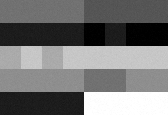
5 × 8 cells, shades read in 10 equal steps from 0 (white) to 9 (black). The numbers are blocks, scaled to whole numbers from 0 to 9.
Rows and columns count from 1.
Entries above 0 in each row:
8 8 8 8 4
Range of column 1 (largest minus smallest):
5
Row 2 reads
8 8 8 8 9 8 9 9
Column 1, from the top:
5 8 3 4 8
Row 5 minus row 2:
0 0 0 0 -9 -8 -9 -9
